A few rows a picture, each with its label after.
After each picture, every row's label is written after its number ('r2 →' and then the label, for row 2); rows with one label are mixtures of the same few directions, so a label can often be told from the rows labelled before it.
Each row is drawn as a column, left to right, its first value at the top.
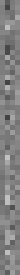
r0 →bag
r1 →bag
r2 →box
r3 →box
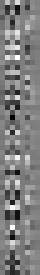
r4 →box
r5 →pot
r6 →box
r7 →pot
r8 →bag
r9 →bag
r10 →box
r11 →box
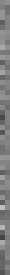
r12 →box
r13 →pot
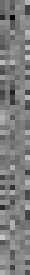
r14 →box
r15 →box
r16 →box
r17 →bag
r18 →box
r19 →pot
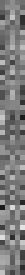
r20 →box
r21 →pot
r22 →box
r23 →pot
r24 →box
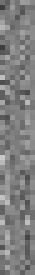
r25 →bag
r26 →bag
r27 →bag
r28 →box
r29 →pot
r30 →bag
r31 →pot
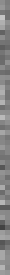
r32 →box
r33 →box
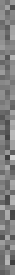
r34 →box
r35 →pot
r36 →pot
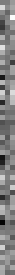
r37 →bag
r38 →pot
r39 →box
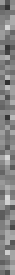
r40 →pot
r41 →bag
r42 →box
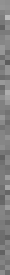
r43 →bag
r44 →box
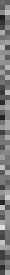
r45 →box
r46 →pot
